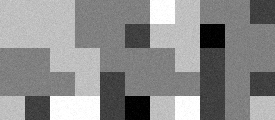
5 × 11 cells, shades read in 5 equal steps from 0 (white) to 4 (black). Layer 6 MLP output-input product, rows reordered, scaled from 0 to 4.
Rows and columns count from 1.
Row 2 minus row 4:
-1 -1 -1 1 -1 1 -1 -1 1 0 -1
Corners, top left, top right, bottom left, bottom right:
1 3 1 1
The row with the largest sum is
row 4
